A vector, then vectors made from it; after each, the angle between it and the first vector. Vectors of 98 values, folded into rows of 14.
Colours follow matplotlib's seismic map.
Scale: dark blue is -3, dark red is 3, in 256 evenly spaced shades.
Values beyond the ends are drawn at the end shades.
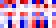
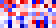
nearly parallel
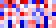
nearly parallel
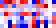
nearly parallel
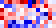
partly aligned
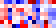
partly opposed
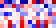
nearly opposite
